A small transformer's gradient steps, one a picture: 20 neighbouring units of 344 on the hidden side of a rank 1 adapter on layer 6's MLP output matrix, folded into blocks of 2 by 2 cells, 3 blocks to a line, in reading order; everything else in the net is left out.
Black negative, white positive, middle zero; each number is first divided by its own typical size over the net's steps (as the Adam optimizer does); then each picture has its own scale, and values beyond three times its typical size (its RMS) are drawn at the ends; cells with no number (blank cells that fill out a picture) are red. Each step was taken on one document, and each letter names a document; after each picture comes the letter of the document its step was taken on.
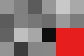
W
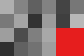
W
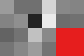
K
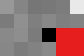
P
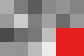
W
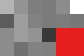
P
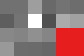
K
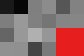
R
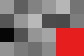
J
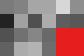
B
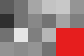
J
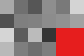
P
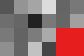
K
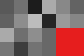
K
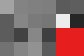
B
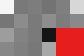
P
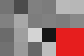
R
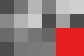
J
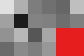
P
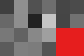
W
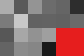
R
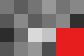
B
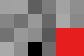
R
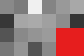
J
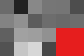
R
